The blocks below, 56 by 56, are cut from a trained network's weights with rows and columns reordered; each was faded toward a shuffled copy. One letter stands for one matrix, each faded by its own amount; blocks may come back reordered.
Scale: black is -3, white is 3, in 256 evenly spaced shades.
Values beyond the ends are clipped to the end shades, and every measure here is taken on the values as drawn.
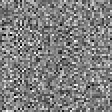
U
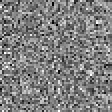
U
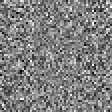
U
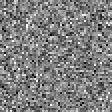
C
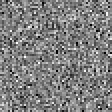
C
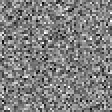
U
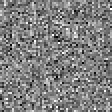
C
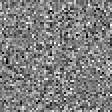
C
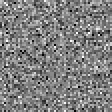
C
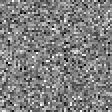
C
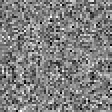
U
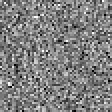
C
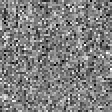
C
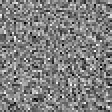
U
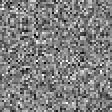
U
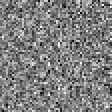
U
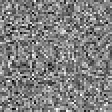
U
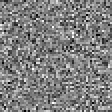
U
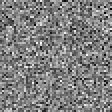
U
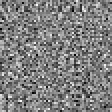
U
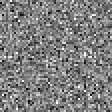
C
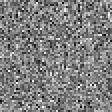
C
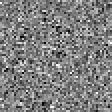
C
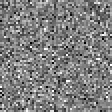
C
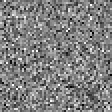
C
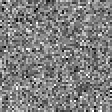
C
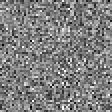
U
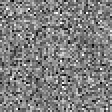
C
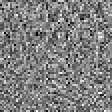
U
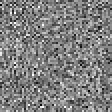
U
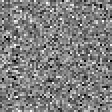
C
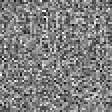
U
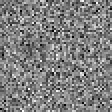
U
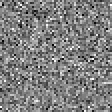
C
